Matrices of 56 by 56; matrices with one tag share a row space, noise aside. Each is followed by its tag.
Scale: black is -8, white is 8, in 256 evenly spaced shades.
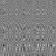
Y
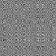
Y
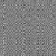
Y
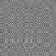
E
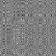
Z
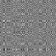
Z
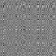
Y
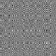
E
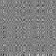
Y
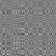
Z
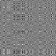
Z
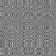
E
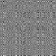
Y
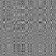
Z
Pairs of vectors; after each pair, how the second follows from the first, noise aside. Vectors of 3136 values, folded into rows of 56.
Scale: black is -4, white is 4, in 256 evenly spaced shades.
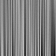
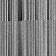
wrapped around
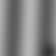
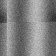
wrapped around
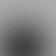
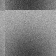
wrapped around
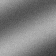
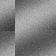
wrapped around
